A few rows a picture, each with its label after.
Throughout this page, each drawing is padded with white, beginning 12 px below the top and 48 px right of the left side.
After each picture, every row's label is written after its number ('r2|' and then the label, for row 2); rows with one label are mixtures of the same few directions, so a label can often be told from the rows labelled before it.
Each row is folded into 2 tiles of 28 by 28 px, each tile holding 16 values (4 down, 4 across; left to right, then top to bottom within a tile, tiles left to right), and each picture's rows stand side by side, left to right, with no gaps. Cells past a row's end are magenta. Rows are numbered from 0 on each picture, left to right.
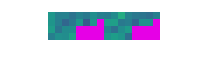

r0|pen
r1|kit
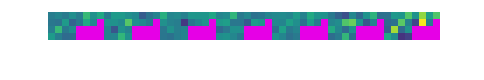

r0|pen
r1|pen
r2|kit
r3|kit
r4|pen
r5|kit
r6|pen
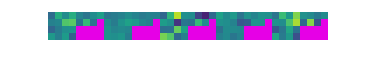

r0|pen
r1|kit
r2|kit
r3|kit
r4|pen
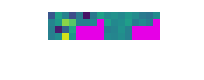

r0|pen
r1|pen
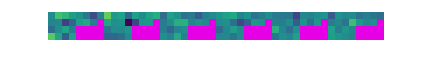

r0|kit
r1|kit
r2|pen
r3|kit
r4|pen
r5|kit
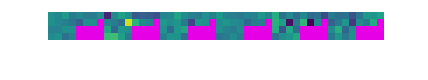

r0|kit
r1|kit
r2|kit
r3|kit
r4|pen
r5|pen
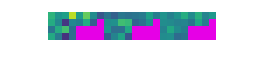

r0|pen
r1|kit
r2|pen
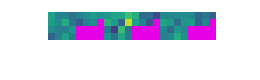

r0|kit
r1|pen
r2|pen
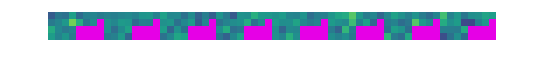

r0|kit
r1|kit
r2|pen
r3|kit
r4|pen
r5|pen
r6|kit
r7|kit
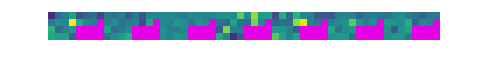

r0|kit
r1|pen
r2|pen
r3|pen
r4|kit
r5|kit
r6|kit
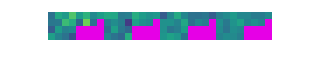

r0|pen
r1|kit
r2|kit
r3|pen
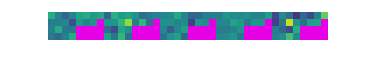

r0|kit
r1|pen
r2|kit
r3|pen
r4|pen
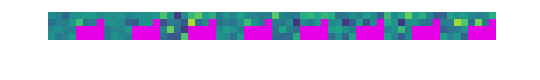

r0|kit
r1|kit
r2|kit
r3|kit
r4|kit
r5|pen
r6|pen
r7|pen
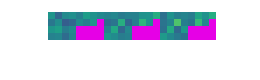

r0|pen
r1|pen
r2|pen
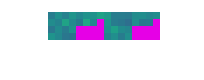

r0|pen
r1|pen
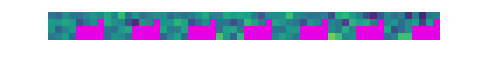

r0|kit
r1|kit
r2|kit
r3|kit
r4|kit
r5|kit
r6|pen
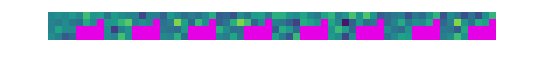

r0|pen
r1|pen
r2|pen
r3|kit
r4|kit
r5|pen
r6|pen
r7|pen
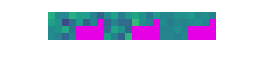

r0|pen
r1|kit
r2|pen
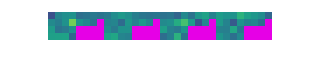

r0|kit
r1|kit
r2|kit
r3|pen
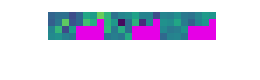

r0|pen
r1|pen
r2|kit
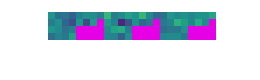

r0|pen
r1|pen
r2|pen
